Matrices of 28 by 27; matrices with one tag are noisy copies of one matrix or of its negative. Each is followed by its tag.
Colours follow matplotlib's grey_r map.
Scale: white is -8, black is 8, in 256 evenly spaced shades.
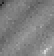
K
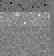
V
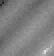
K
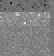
V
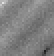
K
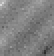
K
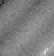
K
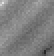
K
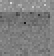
V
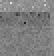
V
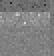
V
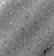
K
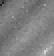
K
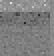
V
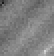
K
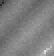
K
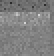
V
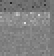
V
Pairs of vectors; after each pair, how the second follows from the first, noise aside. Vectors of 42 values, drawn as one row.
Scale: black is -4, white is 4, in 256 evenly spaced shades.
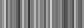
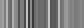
shuffled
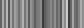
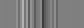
partly zeroed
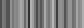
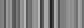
shuffled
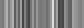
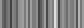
shuffled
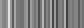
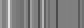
partly zeroed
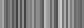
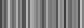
shuffled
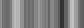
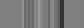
partly zeroed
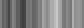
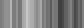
reversed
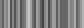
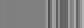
partly zeroed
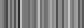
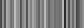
reversed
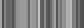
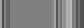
partly zeroed
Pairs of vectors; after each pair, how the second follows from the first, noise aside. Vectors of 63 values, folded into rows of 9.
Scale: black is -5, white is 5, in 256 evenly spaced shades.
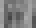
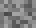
shuffled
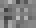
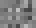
reversed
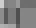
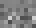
shuffled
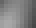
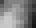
scaled up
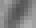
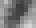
scaled up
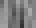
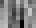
scaled up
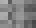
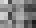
scaled up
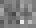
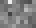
shuffled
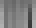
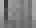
reversed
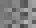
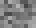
shuffled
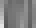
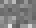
shuffled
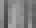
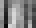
scaled up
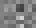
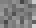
shuffled
